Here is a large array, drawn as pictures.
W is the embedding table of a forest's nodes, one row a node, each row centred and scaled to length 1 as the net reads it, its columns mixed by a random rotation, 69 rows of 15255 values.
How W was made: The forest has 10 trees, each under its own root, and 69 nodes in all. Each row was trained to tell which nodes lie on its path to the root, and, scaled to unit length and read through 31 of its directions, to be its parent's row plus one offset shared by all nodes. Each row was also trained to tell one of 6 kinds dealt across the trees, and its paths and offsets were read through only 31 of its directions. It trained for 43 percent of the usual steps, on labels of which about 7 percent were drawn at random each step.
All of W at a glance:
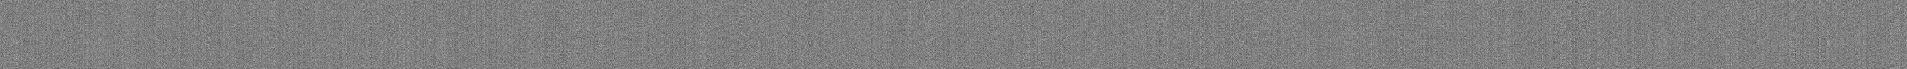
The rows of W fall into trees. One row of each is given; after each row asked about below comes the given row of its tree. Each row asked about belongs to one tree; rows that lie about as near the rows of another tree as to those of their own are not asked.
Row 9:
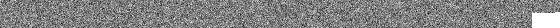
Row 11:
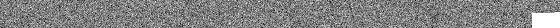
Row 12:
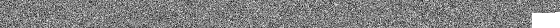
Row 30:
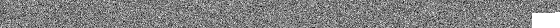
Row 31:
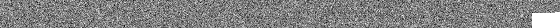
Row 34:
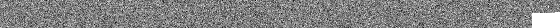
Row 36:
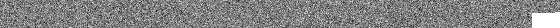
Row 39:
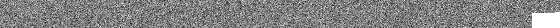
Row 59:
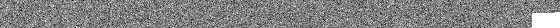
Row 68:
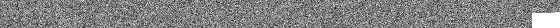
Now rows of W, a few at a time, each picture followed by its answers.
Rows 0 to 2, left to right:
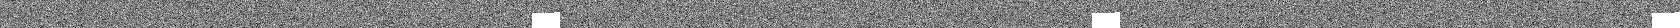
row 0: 59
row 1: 11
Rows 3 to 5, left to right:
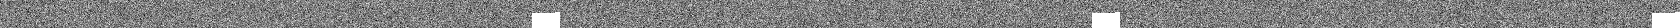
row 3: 36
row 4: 9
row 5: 30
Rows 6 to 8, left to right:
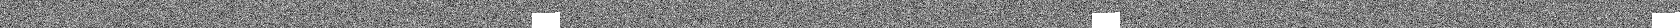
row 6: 12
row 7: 39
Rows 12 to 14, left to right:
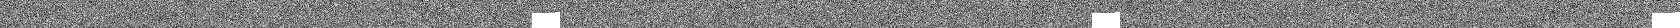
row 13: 34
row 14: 36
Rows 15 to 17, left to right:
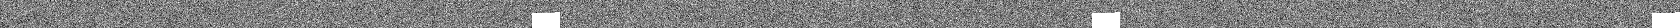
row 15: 11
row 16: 11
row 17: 9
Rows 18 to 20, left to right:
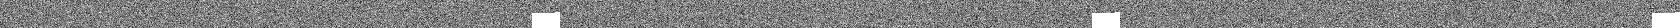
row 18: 11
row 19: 11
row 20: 30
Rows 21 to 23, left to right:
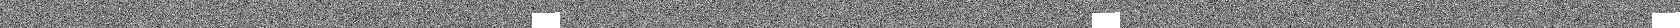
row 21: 9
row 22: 31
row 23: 68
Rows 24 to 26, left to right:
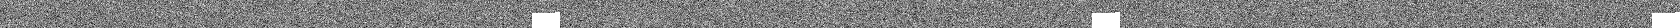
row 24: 30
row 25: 12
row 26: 12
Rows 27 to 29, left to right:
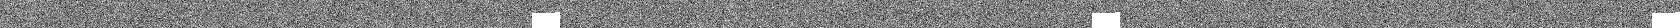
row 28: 9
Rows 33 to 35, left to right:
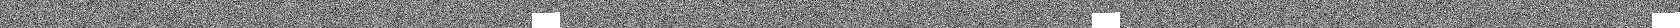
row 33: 68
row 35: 9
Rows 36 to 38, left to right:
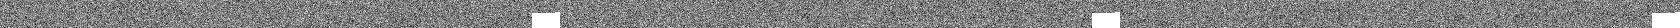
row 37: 31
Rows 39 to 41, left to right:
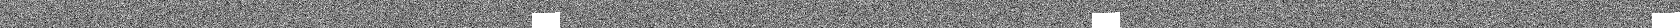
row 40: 39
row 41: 34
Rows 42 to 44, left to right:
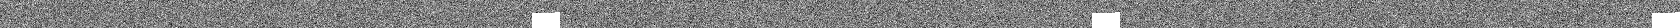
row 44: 34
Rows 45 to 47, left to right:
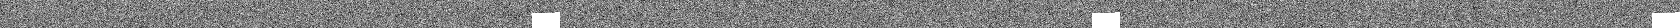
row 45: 11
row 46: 59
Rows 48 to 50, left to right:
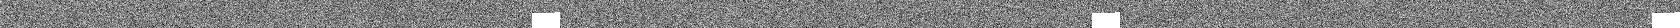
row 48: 31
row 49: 9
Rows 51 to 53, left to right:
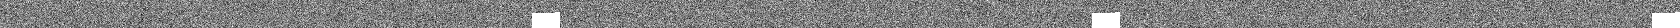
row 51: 30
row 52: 12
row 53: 31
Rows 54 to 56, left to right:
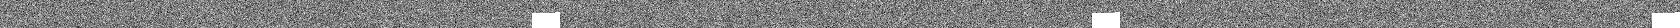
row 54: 30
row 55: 39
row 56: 11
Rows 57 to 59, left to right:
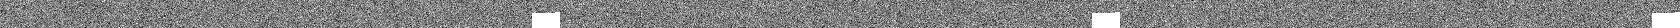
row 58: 30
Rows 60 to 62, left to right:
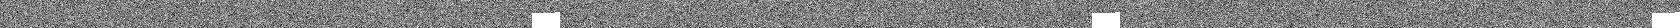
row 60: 11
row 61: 12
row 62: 30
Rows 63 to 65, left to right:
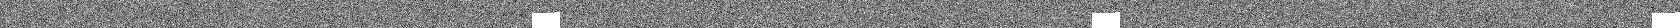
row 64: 30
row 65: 9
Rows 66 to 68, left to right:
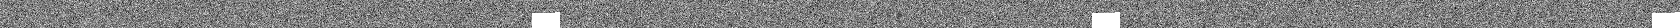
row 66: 31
